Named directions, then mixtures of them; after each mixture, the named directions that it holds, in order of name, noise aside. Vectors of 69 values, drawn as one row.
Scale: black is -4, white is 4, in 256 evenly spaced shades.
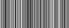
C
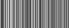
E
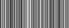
C, E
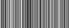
C, E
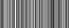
C, E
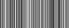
C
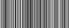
C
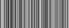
E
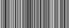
C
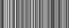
C, E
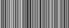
C, E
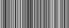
C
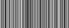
C, E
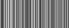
E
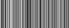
C, E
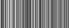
E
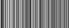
E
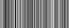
C, E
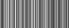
C, E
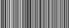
C, E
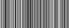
C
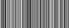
C, E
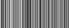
C, E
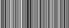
C, E
